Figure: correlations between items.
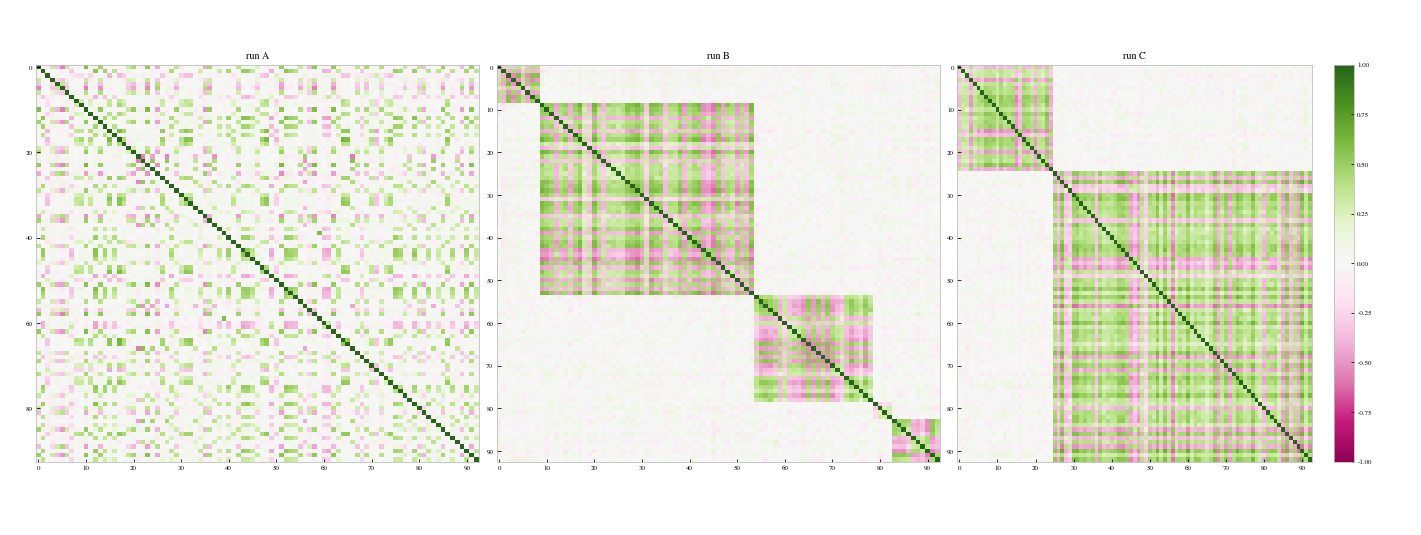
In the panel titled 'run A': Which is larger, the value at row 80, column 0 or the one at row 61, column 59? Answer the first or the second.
the first
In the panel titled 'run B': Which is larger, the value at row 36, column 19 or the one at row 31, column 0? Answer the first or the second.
the second
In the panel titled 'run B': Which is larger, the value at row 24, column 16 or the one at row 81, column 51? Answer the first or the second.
the first
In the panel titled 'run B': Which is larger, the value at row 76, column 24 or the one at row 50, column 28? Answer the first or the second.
the first
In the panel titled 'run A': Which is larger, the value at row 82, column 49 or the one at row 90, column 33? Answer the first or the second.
the second
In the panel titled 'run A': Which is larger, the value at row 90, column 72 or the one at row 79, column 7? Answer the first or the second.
the first
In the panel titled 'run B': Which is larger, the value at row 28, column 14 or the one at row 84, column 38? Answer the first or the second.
the first
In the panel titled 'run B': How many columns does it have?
93
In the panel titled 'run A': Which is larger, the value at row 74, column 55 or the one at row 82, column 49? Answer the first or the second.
the first
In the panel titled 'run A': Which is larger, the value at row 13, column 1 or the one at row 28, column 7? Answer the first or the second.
the first
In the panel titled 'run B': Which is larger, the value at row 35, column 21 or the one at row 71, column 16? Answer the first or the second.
the second
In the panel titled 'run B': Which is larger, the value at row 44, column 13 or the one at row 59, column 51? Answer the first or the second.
the second
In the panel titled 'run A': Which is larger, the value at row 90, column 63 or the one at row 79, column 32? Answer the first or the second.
the first
